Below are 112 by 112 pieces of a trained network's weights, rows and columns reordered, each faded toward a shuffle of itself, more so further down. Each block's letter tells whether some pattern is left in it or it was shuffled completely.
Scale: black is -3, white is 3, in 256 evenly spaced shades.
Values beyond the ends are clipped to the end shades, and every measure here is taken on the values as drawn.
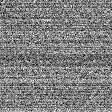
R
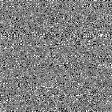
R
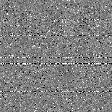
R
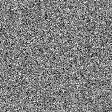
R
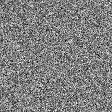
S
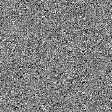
R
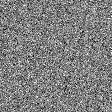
S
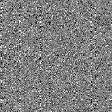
R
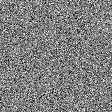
S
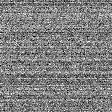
R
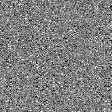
R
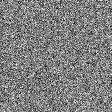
S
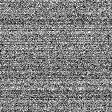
R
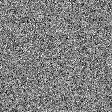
S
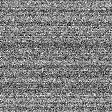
R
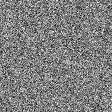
S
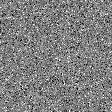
S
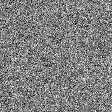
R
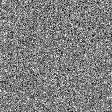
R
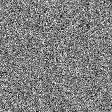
S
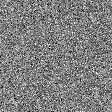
S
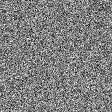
S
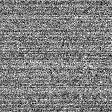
R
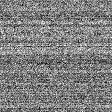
R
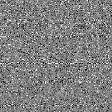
R
